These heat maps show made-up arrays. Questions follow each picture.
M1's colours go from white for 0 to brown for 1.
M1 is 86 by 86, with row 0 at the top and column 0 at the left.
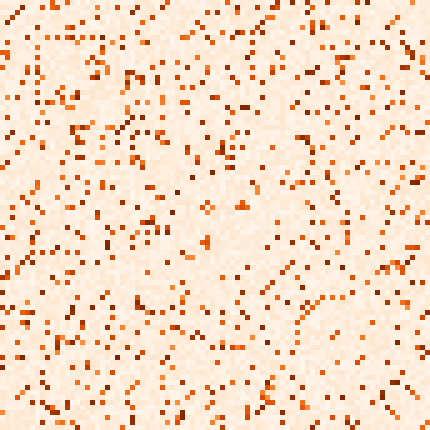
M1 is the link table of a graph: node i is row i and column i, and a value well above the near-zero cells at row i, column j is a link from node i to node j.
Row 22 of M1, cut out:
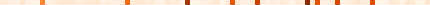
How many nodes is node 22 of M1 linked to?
9
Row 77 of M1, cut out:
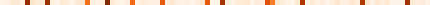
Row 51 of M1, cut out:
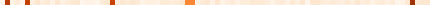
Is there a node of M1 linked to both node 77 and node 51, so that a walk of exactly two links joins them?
yes
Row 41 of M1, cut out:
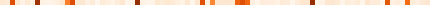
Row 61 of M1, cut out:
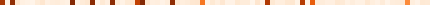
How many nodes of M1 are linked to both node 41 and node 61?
6
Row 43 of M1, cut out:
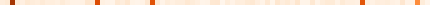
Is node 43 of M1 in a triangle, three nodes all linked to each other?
no
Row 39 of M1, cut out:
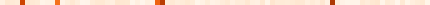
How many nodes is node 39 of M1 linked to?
5
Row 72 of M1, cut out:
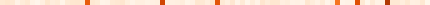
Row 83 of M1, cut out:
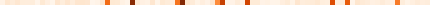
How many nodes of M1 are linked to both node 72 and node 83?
1
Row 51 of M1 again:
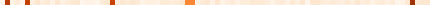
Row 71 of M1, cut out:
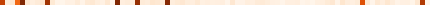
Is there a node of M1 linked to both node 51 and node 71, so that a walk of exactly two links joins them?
no
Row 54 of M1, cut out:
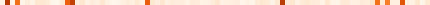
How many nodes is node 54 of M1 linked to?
9
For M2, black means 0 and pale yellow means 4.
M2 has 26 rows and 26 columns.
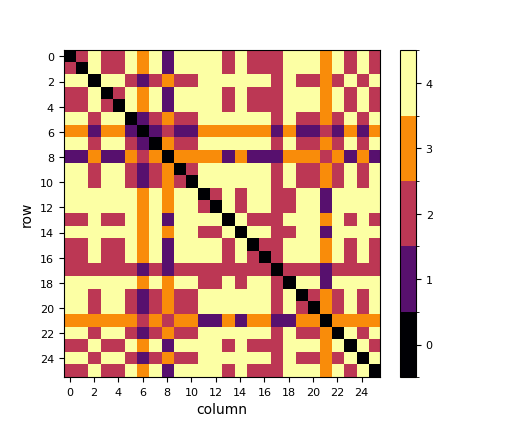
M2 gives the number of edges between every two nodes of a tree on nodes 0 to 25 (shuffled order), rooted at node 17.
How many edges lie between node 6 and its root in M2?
1
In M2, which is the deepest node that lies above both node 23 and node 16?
8
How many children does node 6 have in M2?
9
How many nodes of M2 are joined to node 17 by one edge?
3
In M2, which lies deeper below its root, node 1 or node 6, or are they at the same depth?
node 1
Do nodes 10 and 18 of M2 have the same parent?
no
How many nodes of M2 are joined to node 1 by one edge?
1
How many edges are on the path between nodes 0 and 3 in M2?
2
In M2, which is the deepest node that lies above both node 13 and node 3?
8
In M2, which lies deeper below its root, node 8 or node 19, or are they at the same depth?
node 19
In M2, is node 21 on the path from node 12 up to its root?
yes
